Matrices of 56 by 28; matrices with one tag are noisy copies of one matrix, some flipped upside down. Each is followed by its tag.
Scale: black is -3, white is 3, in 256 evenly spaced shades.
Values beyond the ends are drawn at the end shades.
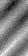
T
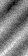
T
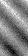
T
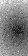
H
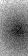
H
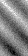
T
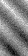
T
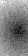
H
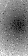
H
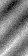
T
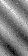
T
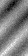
T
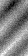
T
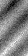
T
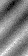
T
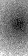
H
